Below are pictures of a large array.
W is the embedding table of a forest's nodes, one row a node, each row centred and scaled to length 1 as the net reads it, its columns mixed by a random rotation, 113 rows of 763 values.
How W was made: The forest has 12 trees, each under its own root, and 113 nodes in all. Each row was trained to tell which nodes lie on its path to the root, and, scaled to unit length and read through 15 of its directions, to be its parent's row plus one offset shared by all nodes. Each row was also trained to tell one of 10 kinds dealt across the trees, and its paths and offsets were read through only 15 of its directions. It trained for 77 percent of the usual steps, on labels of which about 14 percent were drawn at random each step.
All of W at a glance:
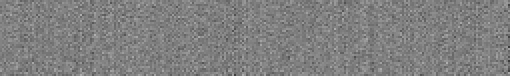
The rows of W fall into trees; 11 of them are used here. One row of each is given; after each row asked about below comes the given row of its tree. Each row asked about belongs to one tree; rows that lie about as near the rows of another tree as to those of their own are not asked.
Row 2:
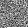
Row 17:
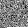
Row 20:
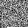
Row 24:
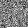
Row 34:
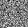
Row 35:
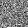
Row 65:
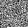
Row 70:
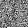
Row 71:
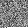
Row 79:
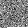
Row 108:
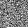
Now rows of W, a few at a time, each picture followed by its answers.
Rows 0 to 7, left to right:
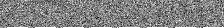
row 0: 34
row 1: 65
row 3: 24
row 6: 65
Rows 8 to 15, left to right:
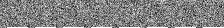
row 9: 20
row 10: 2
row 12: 20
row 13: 34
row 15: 24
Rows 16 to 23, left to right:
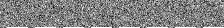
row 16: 108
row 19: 2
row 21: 34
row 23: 2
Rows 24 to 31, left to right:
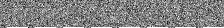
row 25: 24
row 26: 79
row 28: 65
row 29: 2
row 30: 70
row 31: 20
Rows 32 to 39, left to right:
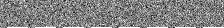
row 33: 108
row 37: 17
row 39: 2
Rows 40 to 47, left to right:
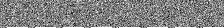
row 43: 34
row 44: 20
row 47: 20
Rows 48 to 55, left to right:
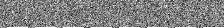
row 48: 34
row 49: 108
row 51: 24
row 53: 2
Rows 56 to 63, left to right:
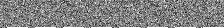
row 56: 71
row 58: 2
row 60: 20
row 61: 2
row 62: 34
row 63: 24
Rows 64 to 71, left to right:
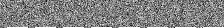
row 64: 17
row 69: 65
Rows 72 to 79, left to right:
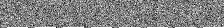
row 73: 34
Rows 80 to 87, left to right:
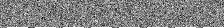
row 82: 79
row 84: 65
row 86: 79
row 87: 65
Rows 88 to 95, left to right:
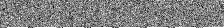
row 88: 65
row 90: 79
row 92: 20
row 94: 71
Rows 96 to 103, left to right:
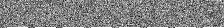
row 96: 108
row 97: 20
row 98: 24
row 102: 71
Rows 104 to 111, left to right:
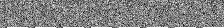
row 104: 71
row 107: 71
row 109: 34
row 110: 24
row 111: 108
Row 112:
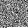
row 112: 65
